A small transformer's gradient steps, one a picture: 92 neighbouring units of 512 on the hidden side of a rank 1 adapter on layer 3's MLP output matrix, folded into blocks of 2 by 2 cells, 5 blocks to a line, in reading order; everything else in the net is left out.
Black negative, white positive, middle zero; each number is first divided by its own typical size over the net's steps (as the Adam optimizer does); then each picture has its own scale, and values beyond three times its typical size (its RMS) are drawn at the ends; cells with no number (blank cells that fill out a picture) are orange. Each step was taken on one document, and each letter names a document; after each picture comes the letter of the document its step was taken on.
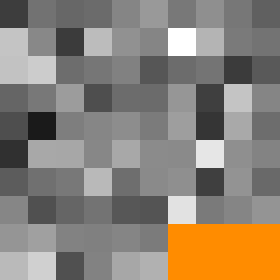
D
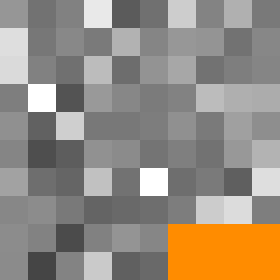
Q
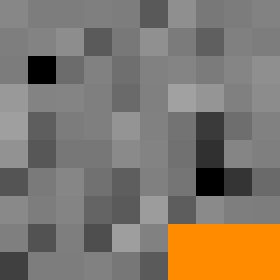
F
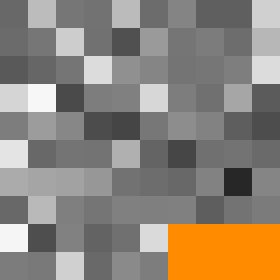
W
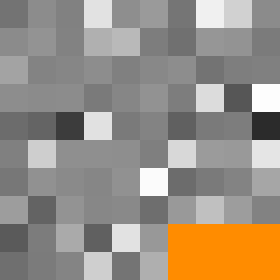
Q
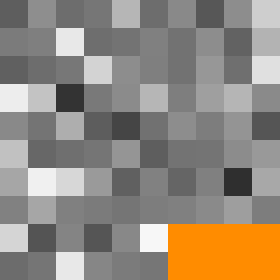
W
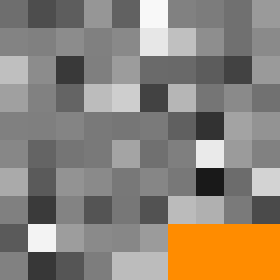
D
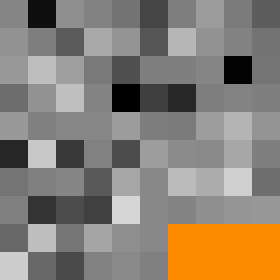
D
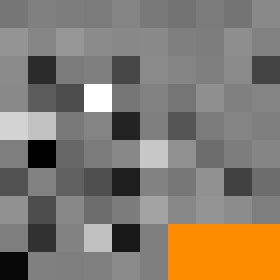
F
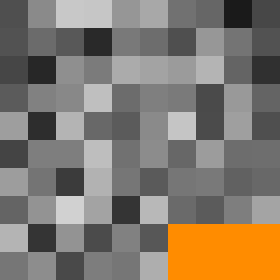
W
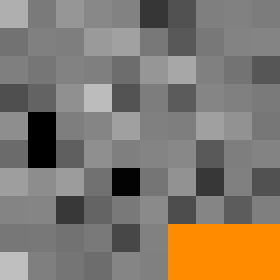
F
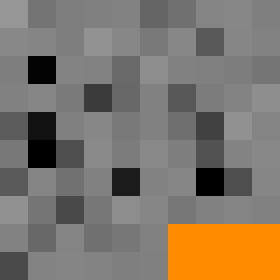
F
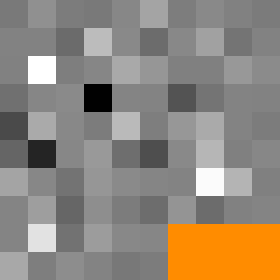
F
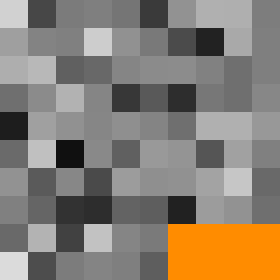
D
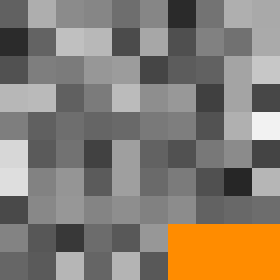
W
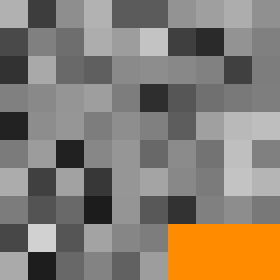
D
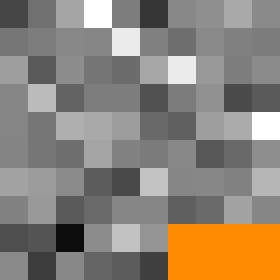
Q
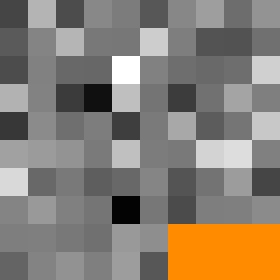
D
